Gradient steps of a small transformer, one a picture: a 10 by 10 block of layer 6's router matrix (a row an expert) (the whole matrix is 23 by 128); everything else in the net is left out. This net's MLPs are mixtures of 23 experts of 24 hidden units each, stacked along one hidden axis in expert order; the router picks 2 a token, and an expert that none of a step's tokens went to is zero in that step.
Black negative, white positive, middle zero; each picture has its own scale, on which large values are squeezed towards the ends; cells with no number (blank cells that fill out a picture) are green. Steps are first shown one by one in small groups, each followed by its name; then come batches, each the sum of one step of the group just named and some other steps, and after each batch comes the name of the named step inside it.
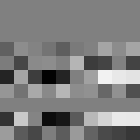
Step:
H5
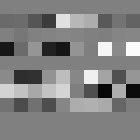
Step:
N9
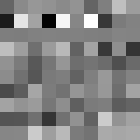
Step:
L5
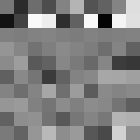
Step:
H5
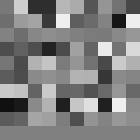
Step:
N9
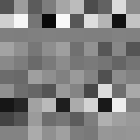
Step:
L5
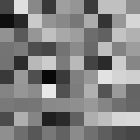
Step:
H5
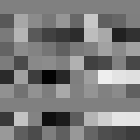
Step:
H5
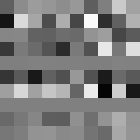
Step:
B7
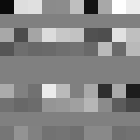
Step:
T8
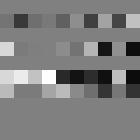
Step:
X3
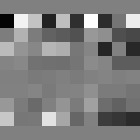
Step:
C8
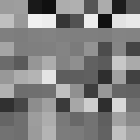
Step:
X3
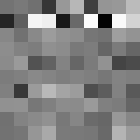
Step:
T8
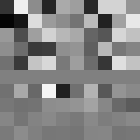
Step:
T8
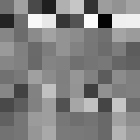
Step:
T8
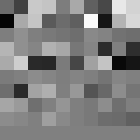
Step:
C8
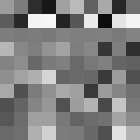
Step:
X3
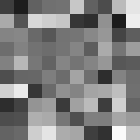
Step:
B7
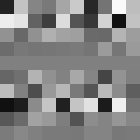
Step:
T8
